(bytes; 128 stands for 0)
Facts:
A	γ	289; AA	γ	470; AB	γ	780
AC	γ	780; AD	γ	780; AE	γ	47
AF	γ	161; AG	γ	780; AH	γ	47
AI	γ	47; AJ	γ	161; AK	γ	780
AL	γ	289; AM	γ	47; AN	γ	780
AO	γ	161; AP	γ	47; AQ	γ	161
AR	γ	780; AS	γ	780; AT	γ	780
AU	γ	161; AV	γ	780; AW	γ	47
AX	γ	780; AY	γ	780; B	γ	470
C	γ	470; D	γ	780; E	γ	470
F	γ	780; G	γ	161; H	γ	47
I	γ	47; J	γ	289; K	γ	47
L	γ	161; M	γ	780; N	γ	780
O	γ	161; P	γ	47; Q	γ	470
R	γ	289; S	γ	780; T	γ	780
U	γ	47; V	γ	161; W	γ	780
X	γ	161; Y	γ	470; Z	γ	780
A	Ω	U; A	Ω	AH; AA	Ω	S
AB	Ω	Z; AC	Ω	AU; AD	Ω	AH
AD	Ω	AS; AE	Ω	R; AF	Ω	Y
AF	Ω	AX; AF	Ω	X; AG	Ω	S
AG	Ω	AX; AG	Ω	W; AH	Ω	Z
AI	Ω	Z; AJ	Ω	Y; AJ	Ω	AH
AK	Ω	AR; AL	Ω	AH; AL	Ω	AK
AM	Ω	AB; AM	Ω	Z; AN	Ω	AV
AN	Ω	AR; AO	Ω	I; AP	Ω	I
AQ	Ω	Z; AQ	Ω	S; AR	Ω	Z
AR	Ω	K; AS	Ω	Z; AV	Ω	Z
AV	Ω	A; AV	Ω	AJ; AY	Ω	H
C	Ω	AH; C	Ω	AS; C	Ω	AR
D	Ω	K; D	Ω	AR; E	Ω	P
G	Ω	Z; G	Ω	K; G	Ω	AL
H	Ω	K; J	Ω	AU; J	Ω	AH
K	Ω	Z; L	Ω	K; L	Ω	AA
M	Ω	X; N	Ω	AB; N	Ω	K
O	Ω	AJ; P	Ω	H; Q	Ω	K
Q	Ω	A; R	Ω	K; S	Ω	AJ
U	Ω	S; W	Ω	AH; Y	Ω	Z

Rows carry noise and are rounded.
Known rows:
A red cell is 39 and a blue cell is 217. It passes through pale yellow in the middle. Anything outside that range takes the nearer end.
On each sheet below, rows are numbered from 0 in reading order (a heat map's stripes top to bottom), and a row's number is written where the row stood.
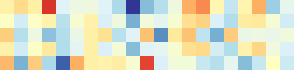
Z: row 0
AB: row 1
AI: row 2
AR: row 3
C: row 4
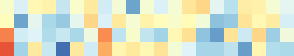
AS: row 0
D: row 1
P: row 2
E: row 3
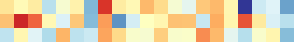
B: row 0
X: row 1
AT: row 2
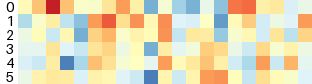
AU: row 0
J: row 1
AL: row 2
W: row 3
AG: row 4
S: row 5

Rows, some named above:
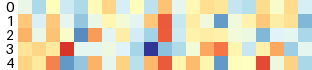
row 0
AV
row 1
L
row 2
AA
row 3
Z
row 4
AF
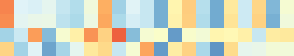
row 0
H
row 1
H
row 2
AC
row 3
AM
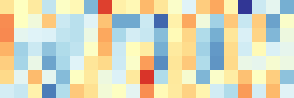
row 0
B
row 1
K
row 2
H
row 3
AE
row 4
AM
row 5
AQ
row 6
AG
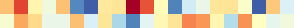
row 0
AO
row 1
AX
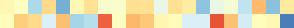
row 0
R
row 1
V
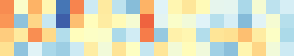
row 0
Y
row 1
Q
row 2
AJ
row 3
AY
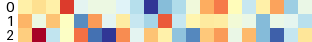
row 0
Z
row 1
AA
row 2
I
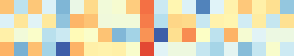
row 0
G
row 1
A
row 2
U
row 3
C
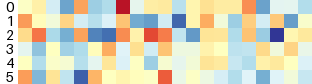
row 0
AW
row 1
K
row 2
AP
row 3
AD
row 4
AK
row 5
Q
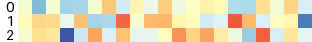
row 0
AN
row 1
V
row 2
M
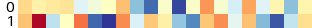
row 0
AH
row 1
I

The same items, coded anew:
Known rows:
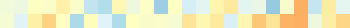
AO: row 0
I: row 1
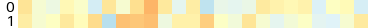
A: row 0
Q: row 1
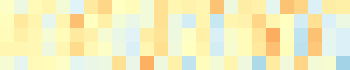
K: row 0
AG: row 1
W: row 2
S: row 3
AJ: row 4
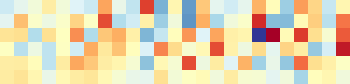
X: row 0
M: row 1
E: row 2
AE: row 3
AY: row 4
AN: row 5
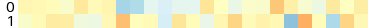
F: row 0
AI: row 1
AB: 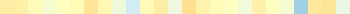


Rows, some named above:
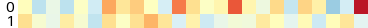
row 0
AE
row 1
AL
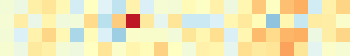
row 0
AW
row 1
J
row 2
I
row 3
U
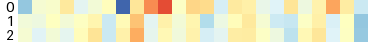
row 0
AU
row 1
AQ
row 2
L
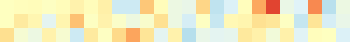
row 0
AX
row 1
AG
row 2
A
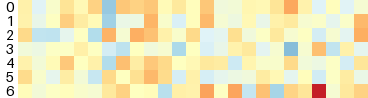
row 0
AA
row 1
B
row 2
R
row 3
AO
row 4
Y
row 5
AL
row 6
H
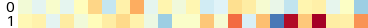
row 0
L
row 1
P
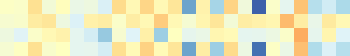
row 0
O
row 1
AH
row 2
V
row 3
O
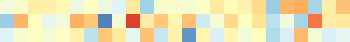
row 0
AP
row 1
AC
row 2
AF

